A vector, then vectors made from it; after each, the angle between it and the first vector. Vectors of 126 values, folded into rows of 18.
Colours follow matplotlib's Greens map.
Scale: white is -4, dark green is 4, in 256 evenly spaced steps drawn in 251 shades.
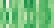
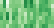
nearly parallel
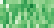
partly aligned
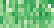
partly aligned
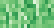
partly aligned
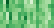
nearly opposite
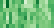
nearly opposite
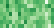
partly opposed
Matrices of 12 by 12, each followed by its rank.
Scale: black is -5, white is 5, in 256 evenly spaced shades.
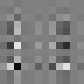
one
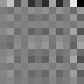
one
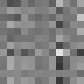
two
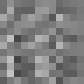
two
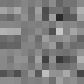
two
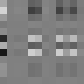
one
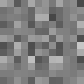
two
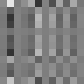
one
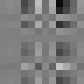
one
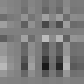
one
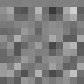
two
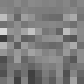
two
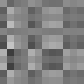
one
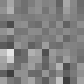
two
